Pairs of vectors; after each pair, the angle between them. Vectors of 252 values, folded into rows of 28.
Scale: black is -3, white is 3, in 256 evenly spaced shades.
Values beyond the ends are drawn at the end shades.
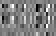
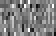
partly aligned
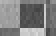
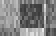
nearly parallel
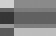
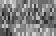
partly aligned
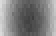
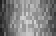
nearly opposite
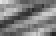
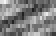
nearly parallel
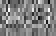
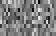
nearly opposite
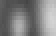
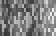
partly aligned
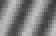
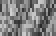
partly aligned
